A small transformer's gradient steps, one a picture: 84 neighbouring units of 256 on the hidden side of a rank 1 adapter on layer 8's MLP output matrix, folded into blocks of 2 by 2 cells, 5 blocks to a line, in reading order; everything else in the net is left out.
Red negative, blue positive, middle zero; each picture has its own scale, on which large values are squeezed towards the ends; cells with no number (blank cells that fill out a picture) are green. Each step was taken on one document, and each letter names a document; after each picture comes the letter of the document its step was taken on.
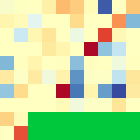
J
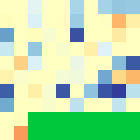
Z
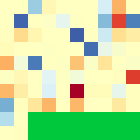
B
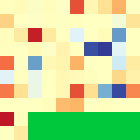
J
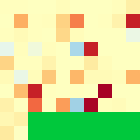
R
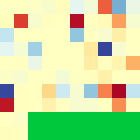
Z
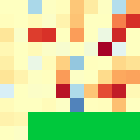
J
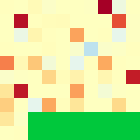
B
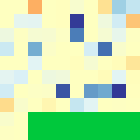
Z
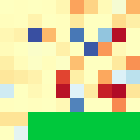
J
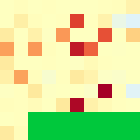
R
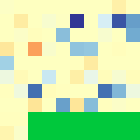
R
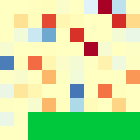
B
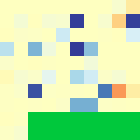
R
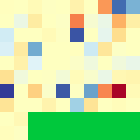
Z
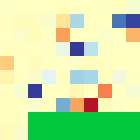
R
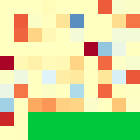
B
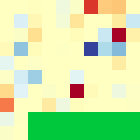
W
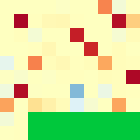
B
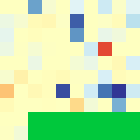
Z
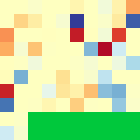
Z
